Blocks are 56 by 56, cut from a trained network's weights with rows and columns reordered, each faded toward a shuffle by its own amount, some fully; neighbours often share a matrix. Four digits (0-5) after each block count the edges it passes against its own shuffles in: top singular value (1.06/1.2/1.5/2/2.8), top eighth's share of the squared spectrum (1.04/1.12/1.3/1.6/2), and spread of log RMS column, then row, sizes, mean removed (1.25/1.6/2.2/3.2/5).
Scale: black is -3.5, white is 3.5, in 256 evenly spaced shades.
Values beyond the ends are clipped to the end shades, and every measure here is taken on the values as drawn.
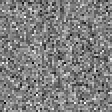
0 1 0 0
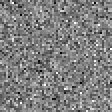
0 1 0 0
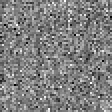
1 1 0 0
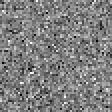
0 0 0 0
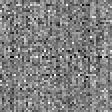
3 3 0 2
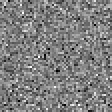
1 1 0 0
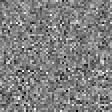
3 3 1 2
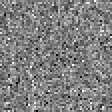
0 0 0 0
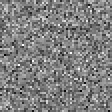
0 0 0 0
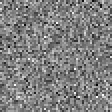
2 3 1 1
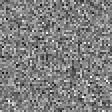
0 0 0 0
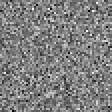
0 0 0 0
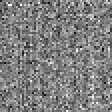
2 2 0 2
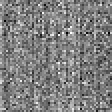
3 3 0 2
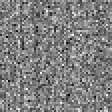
2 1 0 0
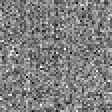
1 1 0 0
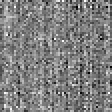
3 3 1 2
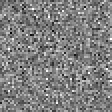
1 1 0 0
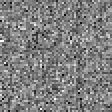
0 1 0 0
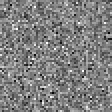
1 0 0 0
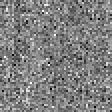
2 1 0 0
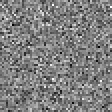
2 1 0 0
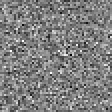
2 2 1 0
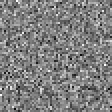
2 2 0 1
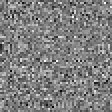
3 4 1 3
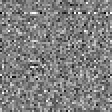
3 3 0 2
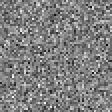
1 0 0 0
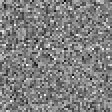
1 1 0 0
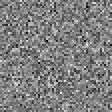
2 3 0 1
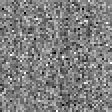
1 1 0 0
